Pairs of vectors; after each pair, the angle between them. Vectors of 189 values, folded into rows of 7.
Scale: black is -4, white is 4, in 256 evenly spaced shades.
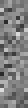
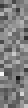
partly opposed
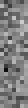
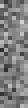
nearly parallel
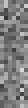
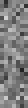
nearly opposite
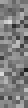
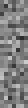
partly aligned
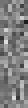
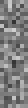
partly aligned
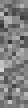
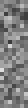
nearly parallel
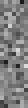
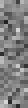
partly opposed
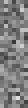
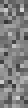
partly aligned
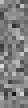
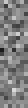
orthogonal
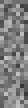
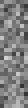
nearly parallel
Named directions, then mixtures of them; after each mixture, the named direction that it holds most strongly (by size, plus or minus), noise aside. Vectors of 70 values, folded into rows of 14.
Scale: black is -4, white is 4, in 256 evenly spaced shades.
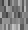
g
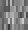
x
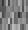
g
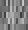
x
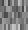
g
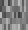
g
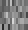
x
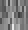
g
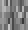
x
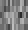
x
